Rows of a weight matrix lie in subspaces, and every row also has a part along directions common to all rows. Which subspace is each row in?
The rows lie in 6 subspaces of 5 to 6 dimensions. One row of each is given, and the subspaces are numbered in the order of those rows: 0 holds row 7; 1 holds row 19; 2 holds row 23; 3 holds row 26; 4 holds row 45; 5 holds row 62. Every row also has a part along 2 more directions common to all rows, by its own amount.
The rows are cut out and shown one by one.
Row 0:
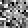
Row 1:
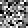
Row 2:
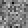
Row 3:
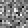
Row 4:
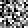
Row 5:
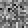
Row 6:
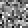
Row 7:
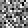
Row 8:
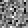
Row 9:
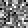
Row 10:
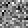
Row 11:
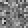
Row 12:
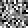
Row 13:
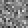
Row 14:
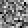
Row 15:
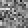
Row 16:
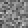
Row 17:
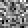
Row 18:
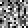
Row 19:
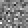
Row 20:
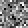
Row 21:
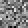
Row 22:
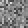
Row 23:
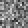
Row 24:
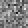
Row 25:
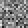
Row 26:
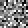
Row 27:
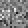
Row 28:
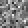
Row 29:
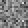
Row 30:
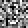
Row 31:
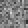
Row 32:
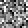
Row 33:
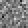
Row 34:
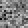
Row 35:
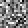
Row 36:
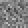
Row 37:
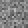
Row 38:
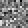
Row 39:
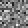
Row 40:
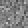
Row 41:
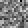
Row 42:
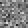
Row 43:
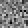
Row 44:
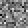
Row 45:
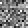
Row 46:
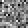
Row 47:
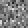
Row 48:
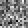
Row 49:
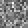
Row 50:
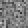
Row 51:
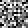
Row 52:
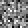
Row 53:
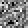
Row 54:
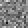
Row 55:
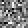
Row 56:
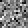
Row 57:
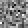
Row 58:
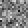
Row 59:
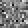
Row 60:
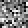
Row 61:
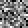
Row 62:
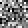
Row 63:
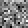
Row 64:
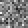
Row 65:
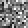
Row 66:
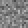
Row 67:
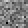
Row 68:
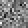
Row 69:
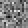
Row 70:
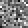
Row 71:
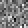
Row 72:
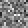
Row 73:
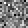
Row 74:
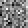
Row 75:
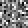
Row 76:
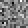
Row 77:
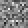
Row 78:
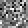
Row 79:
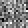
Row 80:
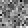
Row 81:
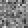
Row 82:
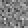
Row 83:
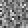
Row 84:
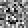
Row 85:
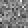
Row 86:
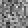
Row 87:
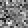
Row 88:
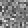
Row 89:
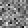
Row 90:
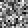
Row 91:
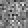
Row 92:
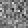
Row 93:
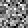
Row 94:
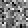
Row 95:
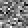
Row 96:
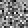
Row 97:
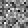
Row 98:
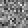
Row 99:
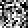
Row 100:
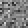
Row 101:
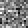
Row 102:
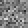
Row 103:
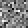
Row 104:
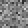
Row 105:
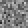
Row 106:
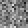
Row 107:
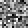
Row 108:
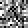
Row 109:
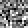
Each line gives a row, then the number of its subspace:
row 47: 5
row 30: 5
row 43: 3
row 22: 2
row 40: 2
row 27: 0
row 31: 1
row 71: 0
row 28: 2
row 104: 4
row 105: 1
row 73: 3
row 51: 3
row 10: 4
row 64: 2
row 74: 4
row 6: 1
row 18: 2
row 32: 3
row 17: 5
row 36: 5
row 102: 5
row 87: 4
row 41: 5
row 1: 1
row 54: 2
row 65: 2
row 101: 2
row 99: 4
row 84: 5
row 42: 4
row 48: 5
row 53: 4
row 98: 2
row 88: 4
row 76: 5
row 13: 2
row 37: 0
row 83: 4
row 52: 1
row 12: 3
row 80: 0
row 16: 1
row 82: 0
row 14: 1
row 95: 1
